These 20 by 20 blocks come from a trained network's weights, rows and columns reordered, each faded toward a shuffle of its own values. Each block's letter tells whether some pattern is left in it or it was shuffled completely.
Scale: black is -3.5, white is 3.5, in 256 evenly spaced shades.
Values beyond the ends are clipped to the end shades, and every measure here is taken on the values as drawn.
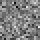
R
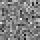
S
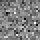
S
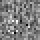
R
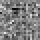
R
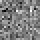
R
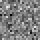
S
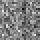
R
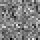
R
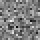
R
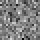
R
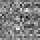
R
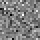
S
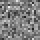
R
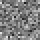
S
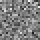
S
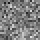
S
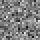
S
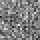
S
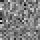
R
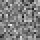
R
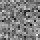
R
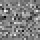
R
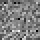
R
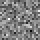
S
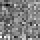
R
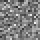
S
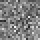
S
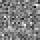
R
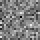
R
